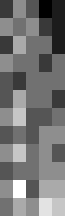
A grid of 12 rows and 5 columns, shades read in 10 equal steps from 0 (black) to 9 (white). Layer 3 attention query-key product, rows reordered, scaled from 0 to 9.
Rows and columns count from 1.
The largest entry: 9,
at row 11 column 2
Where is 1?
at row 1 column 5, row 2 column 5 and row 3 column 5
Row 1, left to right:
2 5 3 0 1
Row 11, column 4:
6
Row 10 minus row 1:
1 -1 1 5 4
